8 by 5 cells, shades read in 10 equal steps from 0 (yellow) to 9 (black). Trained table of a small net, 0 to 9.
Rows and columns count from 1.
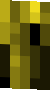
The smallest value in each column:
2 3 3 0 4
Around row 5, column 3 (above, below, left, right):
6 5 4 7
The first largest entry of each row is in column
2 2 4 4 1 1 1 1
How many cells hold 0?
1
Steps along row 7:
down up up up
